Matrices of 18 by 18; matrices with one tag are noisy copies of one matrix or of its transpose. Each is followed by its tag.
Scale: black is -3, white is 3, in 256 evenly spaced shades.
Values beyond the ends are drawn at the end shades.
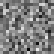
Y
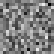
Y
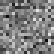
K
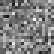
K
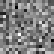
K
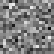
Y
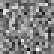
Y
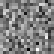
Y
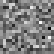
Y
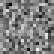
Y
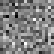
K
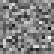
Y
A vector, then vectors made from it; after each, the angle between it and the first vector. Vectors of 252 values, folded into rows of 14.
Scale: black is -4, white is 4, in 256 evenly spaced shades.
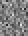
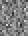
nearly opposite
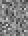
nearly opposite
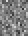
nearly opposite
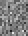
orthogonal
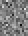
nearly opposite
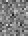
nearly opposite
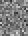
partly aligned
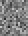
partly opposed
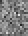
orthogonal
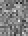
orthogonal
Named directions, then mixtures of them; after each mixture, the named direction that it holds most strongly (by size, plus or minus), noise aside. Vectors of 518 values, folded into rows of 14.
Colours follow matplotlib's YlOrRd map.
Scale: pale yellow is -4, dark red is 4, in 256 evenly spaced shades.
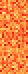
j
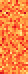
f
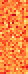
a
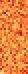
f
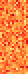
a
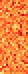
f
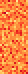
f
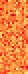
a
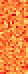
a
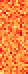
f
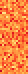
j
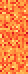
j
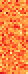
f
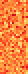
a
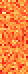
j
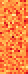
a
